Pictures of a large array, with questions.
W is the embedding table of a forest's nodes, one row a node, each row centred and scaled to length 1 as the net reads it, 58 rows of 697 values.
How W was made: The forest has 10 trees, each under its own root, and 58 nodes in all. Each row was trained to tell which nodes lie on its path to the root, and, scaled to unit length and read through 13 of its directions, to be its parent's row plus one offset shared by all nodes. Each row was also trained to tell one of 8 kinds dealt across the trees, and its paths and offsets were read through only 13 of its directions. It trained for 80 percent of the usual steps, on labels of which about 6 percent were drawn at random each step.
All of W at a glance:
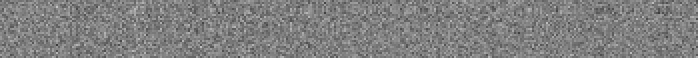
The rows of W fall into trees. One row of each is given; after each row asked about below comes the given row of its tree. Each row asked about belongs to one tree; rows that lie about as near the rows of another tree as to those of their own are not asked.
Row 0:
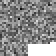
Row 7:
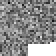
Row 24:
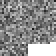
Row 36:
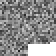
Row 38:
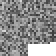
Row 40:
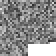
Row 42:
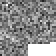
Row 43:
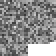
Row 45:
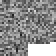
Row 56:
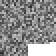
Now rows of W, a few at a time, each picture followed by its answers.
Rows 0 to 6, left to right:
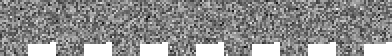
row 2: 38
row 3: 38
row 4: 42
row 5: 43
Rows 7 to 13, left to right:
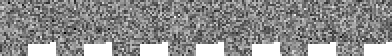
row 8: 0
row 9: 7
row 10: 7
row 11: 0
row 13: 38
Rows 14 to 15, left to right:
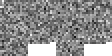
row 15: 42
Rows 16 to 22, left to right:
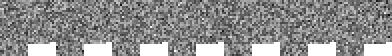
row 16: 43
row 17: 0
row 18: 0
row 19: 38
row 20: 43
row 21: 56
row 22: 42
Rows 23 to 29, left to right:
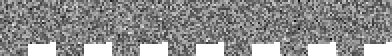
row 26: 24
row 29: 42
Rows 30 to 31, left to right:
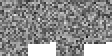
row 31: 42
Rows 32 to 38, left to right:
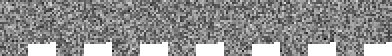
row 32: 7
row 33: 45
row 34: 7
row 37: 24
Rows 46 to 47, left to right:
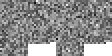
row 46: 45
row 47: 38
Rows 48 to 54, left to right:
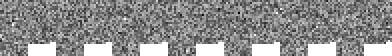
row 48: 7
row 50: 0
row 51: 7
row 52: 42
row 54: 38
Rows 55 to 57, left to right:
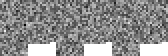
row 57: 0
